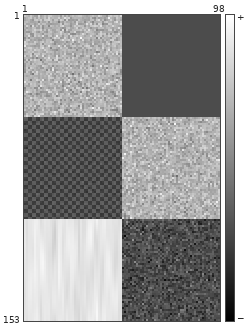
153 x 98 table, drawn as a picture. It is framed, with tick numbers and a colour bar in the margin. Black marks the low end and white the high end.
It is made of 3 by 2 panels. Panel 1,1: high, fine-grained. Panel 1,2: low, flat. Panel 2,1: low, checkered. Panel 2,2: high, fine-grained. Panel 3,1: very high, streaked downward, faint in contrast. Panel 3,2: low, fine-grained.
